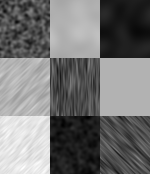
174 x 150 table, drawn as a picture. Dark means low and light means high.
The table splits into 3 rows of 3 panels. Panel 1,1: low, blotchy. Panel 1,2: high, smooth, faint in contrast. Panel 1,3: very low, smooth, faint in contrast. Panel 2,1: high, slanting up to the right, faint in contrast. Panel 2,2: low, streaked downward. Panel 2,3: high, flat. Panel 3,1: very high, slanting up to the right, faint in contrast. Panel 3,2: very low, blotchy, faint in contrast. Panel 3,3: low, slanting down to the right.
